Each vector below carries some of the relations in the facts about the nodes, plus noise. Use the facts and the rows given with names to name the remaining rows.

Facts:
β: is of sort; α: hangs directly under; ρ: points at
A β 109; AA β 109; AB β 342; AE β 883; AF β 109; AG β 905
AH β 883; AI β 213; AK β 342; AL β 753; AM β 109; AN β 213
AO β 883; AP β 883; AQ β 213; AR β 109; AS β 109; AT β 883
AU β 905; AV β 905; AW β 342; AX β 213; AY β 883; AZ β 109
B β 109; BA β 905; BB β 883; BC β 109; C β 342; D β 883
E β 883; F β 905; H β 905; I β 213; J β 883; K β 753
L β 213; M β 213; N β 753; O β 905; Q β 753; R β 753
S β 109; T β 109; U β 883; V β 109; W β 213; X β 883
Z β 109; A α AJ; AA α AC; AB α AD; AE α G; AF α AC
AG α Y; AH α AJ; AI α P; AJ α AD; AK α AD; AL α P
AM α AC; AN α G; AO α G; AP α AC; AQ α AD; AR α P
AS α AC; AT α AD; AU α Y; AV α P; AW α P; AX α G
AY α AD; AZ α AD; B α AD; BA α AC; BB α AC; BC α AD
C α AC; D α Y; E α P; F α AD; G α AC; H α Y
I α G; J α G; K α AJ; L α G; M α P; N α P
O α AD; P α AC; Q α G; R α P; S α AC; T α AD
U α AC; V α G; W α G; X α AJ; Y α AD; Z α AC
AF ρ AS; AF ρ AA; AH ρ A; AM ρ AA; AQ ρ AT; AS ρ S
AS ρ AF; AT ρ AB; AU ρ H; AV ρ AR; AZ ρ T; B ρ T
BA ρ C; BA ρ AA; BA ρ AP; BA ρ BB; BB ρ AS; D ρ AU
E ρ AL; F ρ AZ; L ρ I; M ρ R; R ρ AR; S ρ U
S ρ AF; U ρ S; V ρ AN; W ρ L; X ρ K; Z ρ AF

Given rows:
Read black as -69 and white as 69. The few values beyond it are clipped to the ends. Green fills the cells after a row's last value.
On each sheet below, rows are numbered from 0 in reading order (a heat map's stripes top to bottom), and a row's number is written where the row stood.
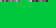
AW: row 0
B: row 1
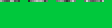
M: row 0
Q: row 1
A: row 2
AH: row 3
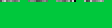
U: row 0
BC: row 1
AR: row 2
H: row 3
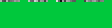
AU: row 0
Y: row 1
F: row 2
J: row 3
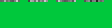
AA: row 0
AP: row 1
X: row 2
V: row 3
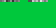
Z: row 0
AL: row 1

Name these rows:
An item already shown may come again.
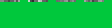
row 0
AQ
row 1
AV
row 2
AX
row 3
AK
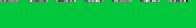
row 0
AI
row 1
D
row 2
BA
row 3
N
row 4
BB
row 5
K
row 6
T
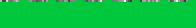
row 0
H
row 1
AQ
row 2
L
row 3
C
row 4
R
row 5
AP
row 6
G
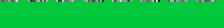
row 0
C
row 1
BA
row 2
H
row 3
AZ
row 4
AC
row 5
AR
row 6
BB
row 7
AB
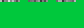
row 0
P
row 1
W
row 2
E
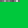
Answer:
AA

